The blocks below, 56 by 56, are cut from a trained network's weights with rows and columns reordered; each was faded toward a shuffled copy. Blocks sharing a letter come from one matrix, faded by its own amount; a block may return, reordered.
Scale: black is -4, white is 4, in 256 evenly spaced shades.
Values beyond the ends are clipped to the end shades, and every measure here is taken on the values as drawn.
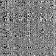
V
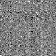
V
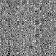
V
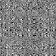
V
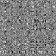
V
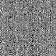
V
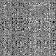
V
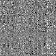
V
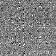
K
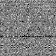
K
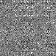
K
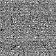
K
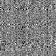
V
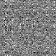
K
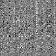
V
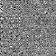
K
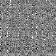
K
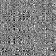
V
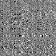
V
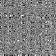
V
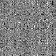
V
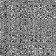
V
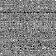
K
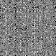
V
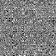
K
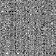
V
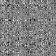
V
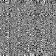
V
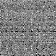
K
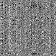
V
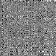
V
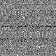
K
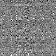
K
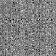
V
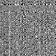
V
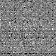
K
